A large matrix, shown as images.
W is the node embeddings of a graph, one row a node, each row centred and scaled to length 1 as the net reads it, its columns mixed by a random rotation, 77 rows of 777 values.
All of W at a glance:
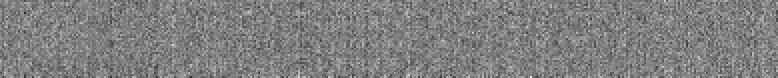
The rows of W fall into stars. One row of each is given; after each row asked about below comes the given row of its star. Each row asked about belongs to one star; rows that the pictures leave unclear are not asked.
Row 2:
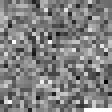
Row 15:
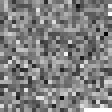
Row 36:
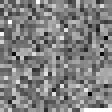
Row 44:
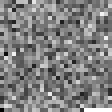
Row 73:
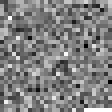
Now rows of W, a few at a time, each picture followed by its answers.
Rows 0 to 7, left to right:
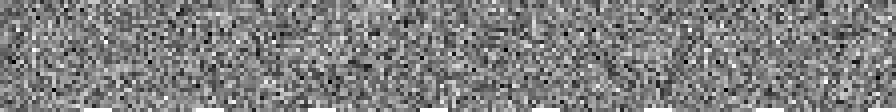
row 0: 36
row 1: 73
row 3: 44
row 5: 2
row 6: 36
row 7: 2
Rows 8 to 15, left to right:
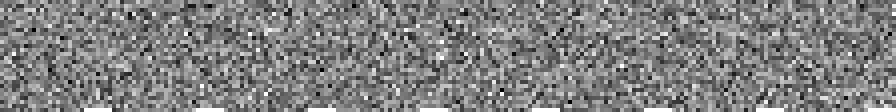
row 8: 44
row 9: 73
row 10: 36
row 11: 15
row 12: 36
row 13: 36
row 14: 36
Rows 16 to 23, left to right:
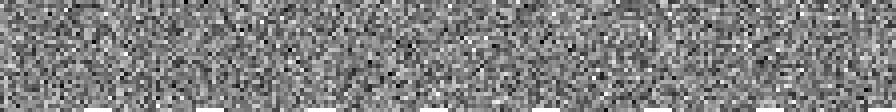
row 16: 73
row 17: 73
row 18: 15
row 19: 15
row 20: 73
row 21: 15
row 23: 2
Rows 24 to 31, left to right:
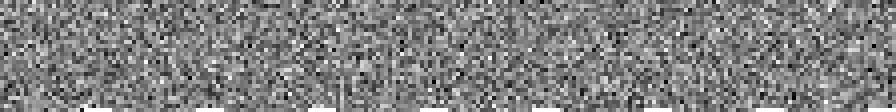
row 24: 44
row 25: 2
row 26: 73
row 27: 73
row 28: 15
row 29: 2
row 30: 36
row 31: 2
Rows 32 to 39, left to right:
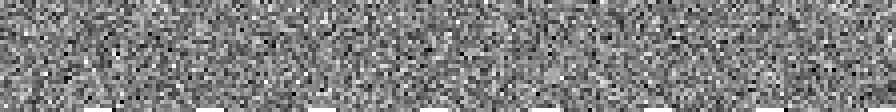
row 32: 36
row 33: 44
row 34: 15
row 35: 15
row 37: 2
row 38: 36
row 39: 44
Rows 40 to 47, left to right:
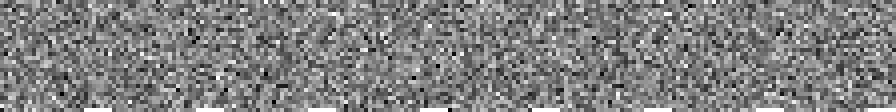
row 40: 44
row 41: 15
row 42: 15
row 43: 2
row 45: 73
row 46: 15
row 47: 2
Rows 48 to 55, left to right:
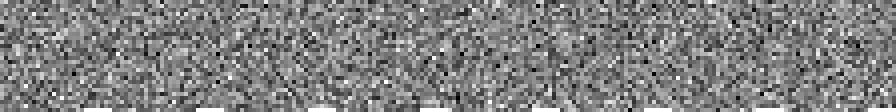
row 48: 36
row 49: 2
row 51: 2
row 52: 36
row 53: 73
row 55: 36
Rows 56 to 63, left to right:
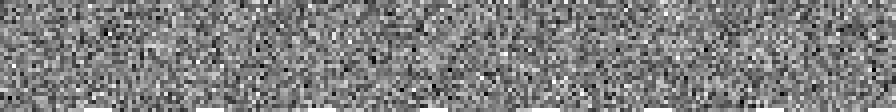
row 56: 15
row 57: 36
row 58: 15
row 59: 2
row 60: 15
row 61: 73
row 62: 2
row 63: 73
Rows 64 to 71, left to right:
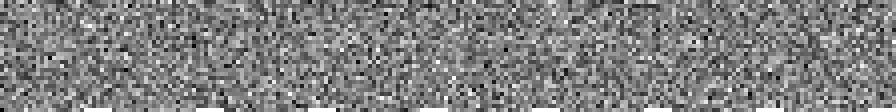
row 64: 44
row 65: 15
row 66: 2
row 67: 73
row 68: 73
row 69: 73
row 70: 2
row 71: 73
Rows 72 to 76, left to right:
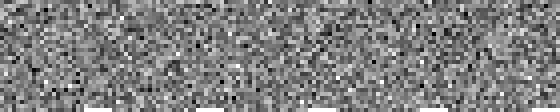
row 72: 36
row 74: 73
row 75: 36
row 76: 36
